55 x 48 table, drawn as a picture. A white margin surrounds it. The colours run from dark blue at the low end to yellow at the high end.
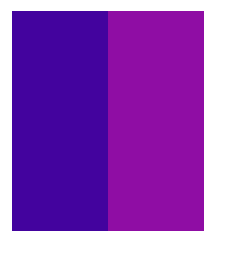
The table splits into one row of 2 panels. Panel 1,1: very low, flat. Panel 1,2: low, flat.
